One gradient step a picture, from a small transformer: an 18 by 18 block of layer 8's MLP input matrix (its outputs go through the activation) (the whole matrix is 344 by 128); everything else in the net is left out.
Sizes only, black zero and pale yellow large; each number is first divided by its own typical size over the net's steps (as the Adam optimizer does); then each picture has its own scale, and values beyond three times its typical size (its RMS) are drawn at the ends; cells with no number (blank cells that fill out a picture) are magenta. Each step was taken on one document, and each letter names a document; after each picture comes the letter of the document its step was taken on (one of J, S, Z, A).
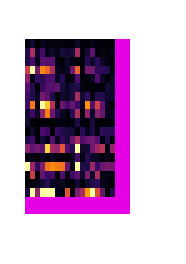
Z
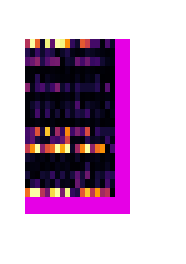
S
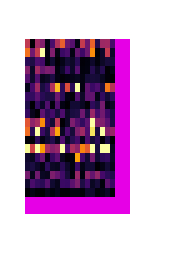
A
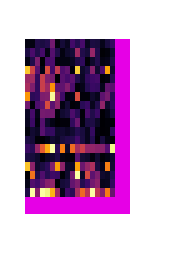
Z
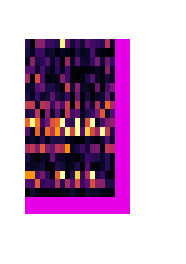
A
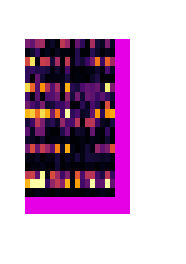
A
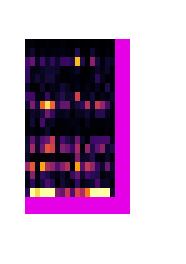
Z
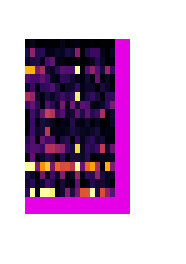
Z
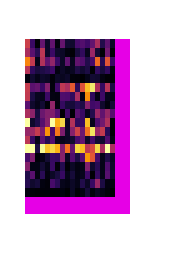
A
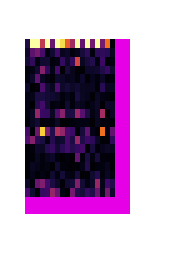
S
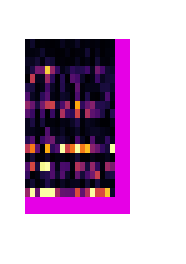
Z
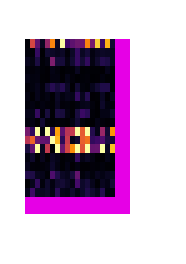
S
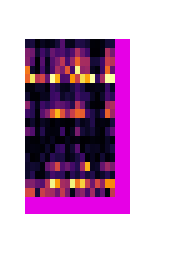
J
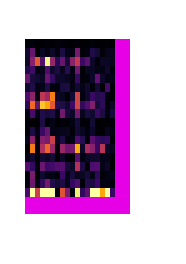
Z
